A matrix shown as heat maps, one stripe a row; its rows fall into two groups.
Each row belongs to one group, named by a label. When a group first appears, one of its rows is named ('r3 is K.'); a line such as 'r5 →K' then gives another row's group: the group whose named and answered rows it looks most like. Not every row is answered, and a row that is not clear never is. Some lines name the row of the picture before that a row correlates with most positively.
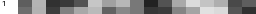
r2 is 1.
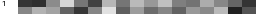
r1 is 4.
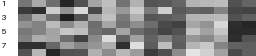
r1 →1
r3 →1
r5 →1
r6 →1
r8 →1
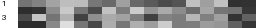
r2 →4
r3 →1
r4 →4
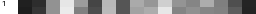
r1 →4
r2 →4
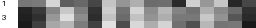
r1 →1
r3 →4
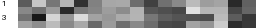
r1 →1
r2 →1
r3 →4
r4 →1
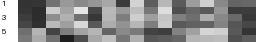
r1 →4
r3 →4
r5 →1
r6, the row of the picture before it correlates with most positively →2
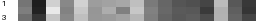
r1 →4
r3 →4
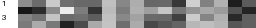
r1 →1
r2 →4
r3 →1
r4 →1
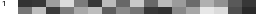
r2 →1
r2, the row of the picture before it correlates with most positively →4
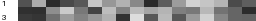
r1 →1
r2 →4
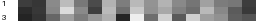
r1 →4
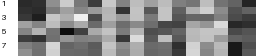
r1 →4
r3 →4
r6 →4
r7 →1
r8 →1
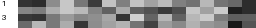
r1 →4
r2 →1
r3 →4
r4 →1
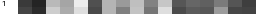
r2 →4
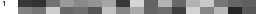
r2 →1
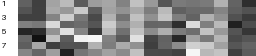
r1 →4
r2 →4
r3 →4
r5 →4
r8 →1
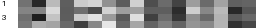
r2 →1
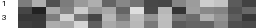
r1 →1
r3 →4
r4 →4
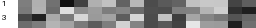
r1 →1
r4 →1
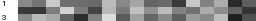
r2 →4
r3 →1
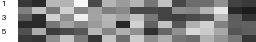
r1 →4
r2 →1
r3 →4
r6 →4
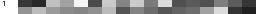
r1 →4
